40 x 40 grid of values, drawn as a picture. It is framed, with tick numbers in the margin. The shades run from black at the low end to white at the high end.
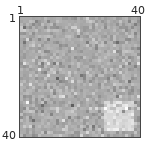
The halves do not mirror each other. Overall the values sit about 70% of the way up the scale. No row or column stands out. In the bottom right lies a patch that is higher than the rest. The ninth with the highest average is the bottom right.
